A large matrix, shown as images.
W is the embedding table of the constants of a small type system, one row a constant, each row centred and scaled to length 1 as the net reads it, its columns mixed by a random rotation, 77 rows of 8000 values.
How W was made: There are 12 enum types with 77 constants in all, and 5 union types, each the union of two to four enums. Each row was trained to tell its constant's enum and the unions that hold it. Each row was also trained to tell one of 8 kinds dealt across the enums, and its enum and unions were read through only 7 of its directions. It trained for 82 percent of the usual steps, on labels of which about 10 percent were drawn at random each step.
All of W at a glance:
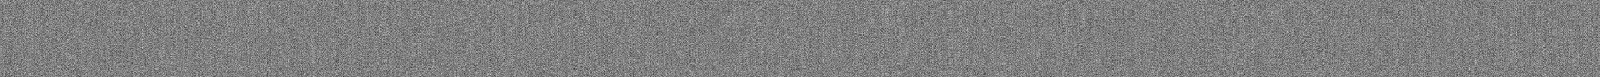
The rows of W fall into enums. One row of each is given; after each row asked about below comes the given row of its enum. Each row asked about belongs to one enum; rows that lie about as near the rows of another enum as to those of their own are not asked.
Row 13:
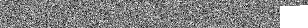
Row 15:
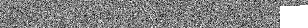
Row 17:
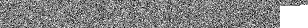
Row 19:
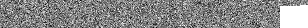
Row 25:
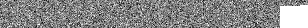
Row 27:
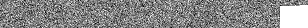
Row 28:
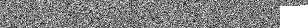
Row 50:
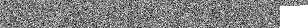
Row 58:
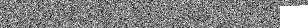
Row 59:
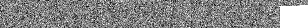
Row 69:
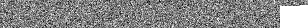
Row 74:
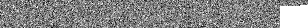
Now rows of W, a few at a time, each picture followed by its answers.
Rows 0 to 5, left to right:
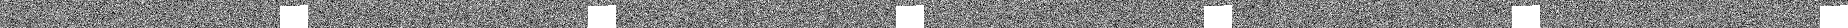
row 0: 69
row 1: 28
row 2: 50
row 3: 59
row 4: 28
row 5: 74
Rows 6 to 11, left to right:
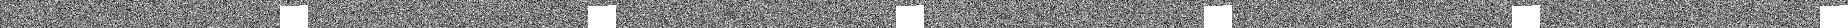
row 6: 13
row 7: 58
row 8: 15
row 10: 69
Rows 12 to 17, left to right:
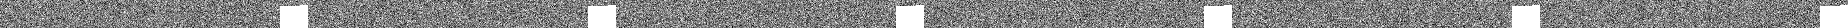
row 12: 19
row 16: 25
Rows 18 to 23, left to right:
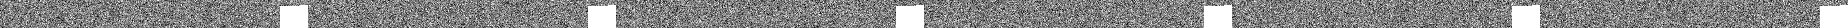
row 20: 74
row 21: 74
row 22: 25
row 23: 19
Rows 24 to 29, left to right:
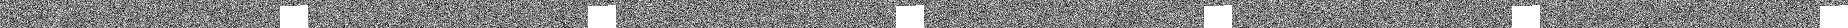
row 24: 50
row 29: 27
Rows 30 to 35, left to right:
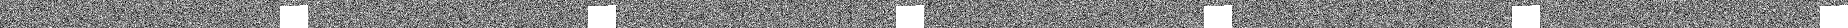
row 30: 50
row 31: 28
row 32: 59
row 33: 50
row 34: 59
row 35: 59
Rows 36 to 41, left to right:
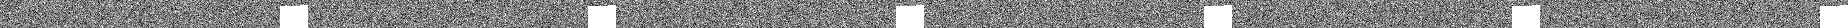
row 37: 69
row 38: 25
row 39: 27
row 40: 27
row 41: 15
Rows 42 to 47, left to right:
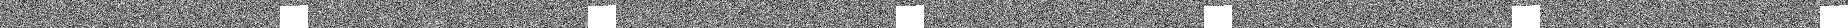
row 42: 28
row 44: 74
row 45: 15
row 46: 50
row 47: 27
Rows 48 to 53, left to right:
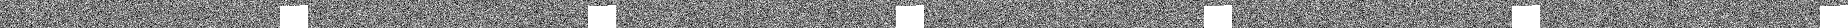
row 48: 13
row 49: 69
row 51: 27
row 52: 13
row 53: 50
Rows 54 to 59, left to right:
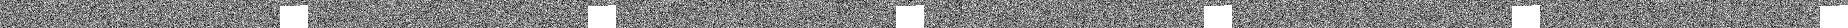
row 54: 58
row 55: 15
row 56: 58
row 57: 28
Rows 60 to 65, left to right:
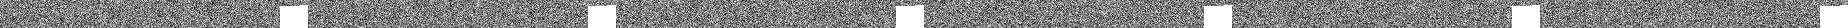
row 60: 15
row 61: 27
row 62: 13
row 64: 28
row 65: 69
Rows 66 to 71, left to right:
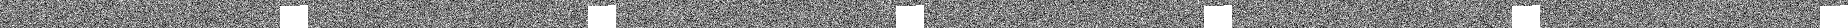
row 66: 27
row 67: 25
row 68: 69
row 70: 25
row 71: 58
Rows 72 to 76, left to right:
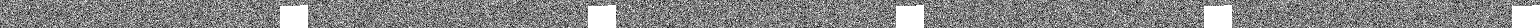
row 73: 13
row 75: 15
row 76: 58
